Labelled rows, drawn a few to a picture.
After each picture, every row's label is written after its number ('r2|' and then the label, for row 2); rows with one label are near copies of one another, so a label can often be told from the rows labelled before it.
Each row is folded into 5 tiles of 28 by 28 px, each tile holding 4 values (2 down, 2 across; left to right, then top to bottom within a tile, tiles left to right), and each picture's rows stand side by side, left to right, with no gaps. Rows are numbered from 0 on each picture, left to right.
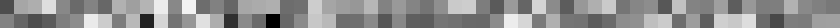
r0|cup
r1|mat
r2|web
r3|cup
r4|cup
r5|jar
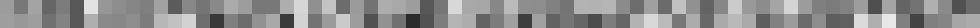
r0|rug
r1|jar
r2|mat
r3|web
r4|cup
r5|web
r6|jar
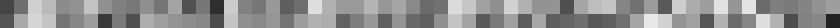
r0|web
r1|rug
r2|web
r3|web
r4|cup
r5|mat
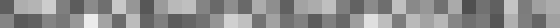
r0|cup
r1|cup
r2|cup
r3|rug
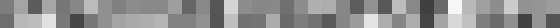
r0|jar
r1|rug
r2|cup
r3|web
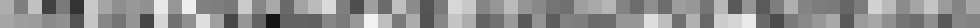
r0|rug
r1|mat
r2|cup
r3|web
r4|cup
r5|jar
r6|web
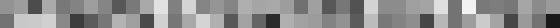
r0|jar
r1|mat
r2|rug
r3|mat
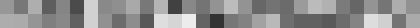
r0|rug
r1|jar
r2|cup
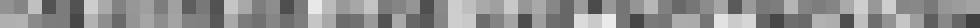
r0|rug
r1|rug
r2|web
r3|web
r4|jar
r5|jar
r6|mat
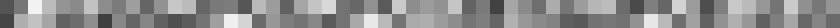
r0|web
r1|cup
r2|cup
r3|rug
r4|cup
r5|web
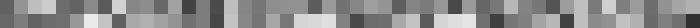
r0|cup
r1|rug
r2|jar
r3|jar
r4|mat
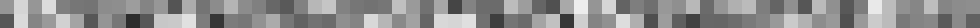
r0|mat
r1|jar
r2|cup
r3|jar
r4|mat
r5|cup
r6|web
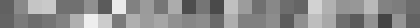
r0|cup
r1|rug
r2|web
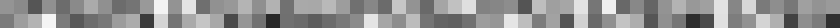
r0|jar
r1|mat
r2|cup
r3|cup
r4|mat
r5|mat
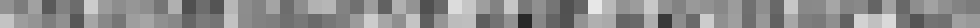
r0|rug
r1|rug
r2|cup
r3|web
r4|web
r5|rug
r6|jar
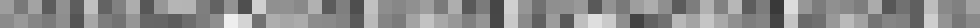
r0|rug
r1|cup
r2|rug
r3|rug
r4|jar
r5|rug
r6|rug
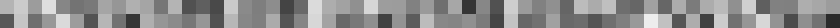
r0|mat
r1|rug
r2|web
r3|rug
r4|cup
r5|mat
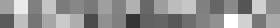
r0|mat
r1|cup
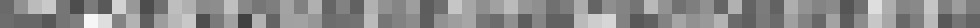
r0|cup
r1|web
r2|rug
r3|web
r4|jar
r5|rug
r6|web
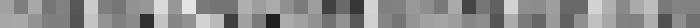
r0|rug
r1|mat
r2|rug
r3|rug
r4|web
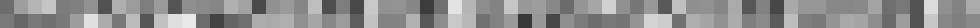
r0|cup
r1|jar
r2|rug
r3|web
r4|cup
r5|rug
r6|rug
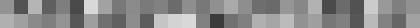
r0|rug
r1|jar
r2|rug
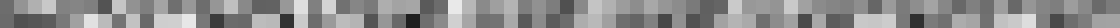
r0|cup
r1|jar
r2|mat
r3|web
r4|web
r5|web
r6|jar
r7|jar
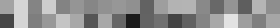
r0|mat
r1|cup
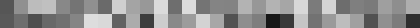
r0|cup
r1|mat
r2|mat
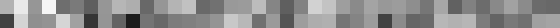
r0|mat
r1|cup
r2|web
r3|jar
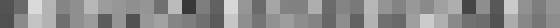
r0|web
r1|rug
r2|rug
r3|rug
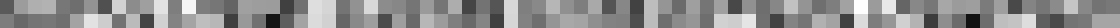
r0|cup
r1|mat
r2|web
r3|rug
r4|rug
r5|jar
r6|mat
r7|jar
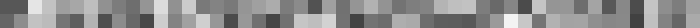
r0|web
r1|mat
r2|jar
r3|cup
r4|rug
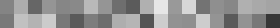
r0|jar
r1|mat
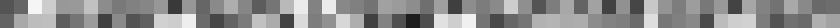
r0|web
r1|jar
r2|mat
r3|jar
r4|rug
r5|jar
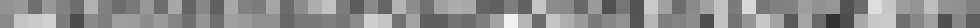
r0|jar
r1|rug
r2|cup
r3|cup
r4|rug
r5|mat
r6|web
